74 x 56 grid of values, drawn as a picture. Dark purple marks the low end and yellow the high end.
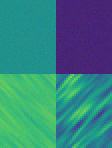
It is made of 2 by 2 panels. Panel 1,1: middling, flat. Panel 1,2: very low, flat. Panel 2,1: high, slanting down to the right, faint in contrast. Panel 2,2: middling, slanting up to the right, strong in contrast.
